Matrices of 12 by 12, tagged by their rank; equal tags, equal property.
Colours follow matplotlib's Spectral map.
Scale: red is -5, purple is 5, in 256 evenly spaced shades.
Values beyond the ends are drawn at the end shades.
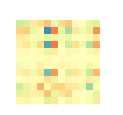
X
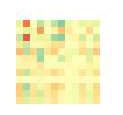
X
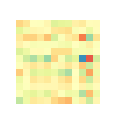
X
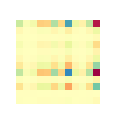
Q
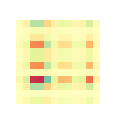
Q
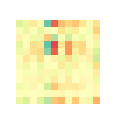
X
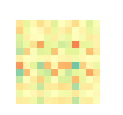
X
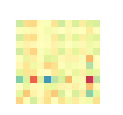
X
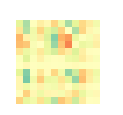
X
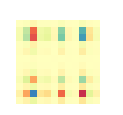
Q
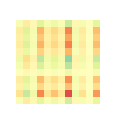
Q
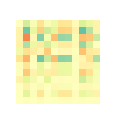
X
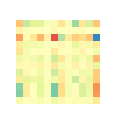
X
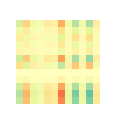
Q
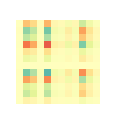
Q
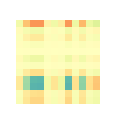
Q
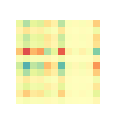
Q
